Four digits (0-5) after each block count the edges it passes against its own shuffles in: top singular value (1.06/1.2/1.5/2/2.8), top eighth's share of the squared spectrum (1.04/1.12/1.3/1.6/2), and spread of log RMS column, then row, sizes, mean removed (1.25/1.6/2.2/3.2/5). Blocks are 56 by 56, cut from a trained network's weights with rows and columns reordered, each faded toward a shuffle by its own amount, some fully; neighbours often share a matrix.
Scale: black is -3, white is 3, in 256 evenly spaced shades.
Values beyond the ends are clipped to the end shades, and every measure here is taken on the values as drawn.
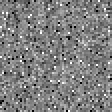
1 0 0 0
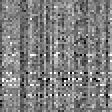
4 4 1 3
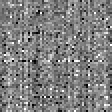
3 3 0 2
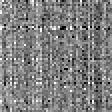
4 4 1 3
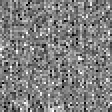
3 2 0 1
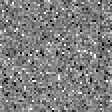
0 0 0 0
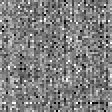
3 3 0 2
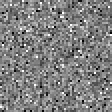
0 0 0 0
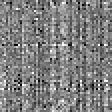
4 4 1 3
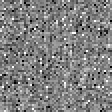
1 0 0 0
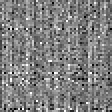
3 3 0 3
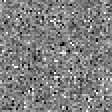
1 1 0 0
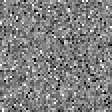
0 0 0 0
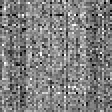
4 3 0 2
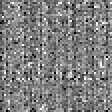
3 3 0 2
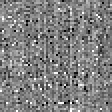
3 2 0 2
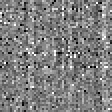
3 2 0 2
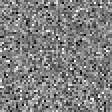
1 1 0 0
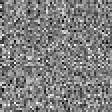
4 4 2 1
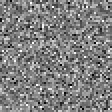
1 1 0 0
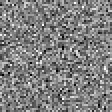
0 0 0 0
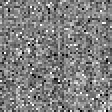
2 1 0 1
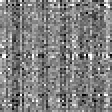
4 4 1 3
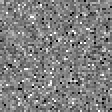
0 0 0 0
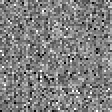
0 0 0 0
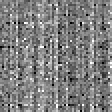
4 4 2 3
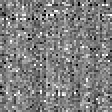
3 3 0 2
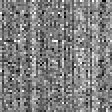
4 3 1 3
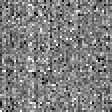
3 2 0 2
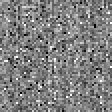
2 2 0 1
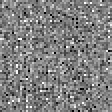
1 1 0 0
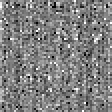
3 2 0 2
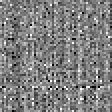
3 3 0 2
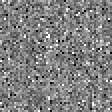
1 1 0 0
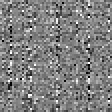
2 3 3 0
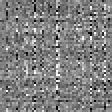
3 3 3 0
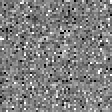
1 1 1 0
